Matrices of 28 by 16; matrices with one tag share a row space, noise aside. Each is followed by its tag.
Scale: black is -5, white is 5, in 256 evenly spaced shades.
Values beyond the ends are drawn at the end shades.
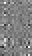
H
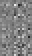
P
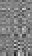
P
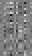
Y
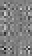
H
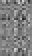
P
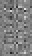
Y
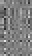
H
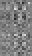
P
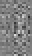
P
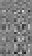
P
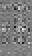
P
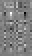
Y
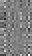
H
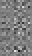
P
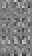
P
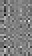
H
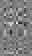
Y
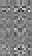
P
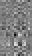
P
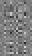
Y
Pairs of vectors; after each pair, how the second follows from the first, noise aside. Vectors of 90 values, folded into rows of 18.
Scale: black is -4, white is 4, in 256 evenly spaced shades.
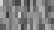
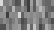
copied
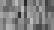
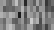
copied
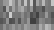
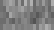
shrunk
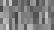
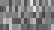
shuffled
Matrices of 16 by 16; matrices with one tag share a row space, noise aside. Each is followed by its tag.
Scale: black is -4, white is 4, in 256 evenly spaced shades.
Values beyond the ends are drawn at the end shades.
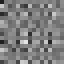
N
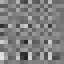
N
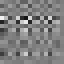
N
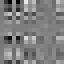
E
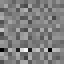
N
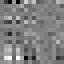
E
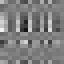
N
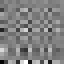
N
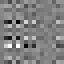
E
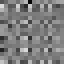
N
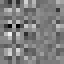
E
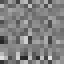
N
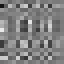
N
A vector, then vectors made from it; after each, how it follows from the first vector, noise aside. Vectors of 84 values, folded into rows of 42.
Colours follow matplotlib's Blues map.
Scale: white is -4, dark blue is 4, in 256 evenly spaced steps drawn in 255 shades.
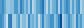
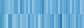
shrunk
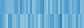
shrunk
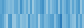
shrunk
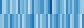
wrapped around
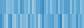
shrunk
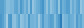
shrunk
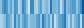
wrapped around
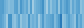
shrunk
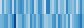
wrapped around
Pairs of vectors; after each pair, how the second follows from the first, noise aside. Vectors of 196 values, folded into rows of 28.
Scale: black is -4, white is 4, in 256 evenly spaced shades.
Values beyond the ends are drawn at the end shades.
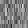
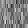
reversed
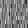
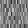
shuffled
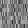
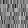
reversed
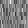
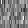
shuffled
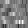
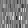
shuffled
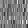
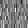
shuffled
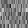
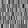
shuffled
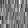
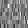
shuffled
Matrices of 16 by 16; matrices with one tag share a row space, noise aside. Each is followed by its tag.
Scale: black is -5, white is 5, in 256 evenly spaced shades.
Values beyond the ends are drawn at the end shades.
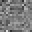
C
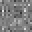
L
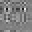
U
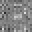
L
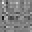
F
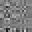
U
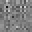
U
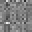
U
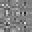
U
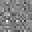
U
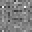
L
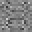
C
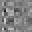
F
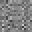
C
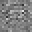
C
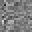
F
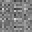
L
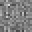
U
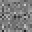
L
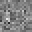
U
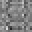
C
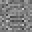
C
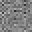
L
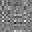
L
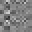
U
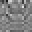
C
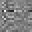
F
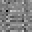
C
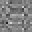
C
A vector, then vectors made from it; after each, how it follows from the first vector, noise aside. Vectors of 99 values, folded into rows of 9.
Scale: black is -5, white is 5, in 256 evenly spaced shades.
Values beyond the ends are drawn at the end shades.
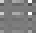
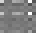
copied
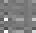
reversed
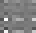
reversed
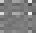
copied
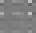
shrunk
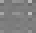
shrunk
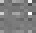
copied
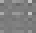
shrunk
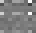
copied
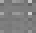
shrunk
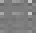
shrunk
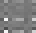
reversed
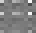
copied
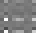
reversed
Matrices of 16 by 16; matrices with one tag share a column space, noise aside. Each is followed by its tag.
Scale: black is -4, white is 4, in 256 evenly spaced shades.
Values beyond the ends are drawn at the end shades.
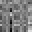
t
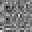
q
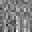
t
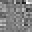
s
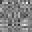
s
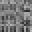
t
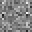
q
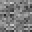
q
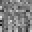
t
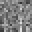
t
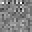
s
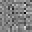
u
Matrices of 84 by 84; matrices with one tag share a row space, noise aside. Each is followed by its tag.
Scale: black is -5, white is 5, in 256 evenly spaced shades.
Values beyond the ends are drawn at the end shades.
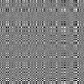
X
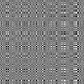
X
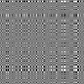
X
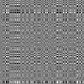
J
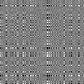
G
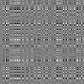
J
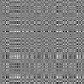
J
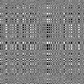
G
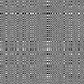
G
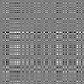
J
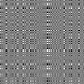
G
